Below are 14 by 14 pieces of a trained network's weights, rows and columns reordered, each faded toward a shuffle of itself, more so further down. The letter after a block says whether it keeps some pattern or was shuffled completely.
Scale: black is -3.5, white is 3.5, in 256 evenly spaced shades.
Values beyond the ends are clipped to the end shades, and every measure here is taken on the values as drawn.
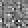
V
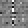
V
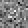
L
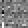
V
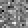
L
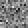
L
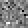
L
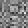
V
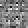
V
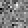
L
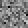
L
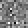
V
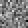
L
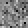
L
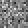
L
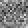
L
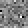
L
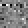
V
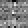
V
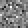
L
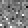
L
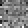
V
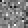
L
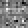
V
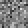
L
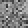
V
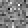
L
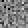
L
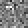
L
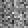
V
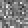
L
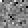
L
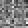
V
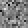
L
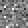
L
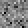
L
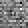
V
